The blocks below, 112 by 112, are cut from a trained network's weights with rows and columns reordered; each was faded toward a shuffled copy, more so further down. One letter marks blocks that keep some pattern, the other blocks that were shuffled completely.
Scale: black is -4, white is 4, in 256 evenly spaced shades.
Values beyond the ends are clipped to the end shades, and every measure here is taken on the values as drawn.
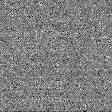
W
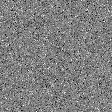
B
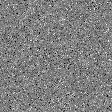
B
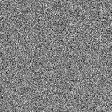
W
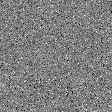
B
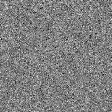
W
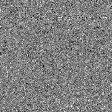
W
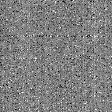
W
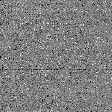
W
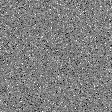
B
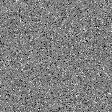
B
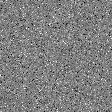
B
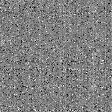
W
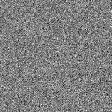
W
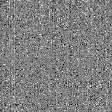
W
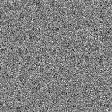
W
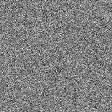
W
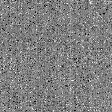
W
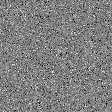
B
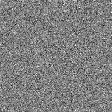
W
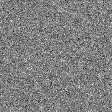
B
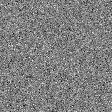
B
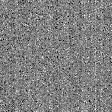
W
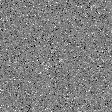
B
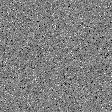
B
